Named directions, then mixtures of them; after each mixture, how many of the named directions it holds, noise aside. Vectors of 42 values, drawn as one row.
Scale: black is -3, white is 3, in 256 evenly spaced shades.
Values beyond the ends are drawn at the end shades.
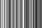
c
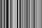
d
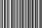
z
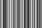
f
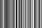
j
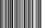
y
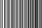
two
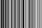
one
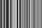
one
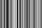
one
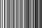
two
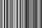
three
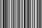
one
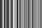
three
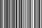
one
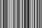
one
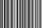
three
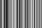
three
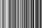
three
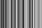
one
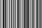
two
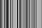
one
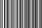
three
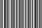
two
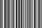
one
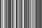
three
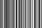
one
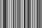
one
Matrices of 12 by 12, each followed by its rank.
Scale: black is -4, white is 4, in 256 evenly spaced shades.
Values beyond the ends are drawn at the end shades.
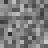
full rank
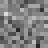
full rank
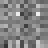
two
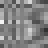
two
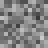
full rank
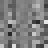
two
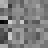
two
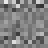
two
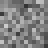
full rank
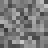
full rank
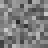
full rank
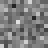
full rank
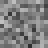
full rank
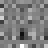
two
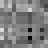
two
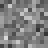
full rank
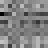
two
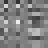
two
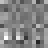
two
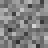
full rank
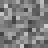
full rank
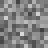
full rank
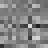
two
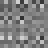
two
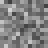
full rank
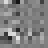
two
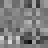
two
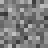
full rank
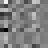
two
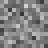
full rank
